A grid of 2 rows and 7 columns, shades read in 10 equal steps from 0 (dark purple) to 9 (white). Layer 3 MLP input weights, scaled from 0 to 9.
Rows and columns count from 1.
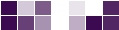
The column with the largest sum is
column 4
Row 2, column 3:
5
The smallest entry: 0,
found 3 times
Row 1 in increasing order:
0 1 3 7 8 9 9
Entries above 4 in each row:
4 3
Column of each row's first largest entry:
4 4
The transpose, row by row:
0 0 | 7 2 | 3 5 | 9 9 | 8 6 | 9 0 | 1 1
